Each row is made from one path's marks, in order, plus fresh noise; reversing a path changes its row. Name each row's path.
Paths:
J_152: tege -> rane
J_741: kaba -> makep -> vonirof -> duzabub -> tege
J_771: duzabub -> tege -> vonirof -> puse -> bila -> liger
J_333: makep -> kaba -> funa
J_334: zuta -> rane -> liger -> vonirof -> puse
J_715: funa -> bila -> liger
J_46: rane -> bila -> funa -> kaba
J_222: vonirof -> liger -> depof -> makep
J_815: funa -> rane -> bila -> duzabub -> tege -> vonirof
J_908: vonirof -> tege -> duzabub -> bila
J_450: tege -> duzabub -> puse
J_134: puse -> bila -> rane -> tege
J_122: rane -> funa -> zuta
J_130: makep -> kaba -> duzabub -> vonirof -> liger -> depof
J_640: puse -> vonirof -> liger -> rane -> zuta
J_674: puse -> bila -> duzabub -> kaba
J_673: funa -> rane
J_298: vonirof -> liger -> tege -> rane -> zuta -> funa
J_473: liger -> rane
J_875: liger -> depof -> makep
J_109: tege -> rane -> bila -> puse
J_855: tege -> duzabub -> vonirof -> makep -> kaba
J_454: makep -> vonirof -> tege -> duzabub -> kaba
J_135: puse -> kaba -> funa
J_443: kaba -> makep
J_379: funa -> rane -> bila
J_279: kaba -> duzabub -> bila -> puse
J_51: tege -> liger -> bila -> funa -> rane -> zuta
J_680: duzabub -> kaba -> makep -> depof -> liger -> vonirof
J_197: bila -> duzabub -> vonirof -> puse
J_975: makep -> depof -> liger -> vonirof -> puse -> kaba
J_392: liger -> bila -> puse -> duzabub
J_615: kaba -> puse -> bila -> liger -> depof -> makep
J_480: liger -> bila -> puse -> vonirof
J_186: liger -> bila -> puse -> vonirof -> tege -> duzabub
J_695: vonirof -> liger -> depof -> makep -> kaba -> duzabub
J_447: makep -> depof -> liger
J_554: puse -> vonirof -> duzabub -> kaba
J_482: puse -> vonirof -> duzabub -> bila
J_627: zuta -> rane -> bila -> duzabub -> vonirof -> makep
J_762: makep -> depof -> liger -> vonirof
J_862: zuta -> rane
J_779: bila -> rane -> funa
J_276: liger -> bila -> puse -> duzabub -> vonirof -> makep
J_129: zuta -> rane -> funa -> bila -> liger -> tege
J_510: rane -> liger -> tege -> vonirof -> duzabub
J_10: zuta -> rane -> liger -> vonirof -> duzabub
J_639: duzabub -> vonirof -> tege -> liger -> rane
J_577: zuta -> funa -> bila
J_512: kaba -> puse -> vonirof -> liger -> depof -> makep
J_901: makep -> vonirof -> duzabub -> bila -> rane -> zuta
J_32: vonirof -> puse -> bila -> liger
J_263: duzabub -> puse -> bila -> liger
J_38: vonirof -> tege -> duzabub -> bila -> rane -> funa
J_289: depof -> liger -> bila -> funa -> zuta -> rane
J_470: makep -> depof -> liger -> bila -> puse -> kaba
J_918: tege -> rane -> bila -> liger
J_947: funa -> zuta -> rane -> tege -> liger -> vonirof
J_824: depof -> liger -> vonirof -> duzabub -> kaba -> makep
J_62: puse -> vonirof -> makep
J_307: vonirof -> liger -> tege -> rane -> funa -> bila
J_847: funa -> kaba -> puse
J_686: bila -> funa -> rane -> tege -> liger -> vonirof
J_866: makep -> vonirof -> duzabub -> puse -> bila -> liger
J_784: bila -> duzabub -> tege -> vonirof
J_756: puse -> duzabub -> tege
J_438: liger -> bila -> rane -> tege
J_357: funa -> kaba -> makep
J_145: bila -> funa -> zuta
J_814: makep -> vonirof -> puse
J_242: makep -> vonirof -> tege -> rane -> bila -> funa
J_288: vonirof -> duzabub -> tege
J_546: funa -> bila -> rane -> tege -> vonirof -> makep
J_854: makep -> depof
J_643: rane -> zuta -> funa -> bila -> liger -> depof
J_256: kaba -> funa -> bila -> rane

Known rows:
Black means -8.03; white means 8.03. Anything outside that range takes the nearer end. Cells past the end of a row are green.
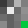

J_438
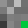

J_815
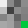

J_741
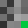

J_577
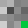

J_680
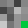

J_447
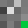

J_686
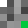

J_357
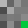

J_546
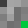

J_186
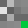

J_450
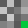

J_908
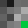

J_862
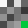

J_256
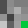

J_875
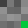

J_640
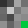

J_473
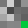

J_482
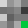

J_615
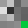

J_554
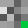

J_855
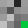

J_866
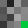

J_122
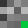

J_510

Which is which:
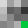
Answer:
J_279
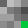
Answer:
J_263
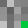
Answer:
J_824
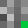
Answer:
J_38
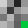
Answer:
J_454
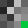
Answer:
J_643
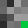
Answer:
J_947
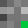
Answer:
J_152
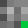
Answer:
J_307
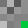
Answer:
J_695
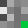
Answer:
J_639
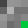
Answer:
J_480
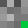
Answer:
J_32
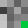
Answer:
J_470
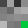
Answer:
J_222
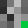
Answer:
J_289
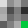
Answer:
J_135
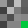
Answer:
J_379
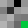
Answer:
J_814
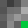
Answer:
J_627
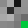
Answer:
J_62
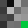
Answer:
J_129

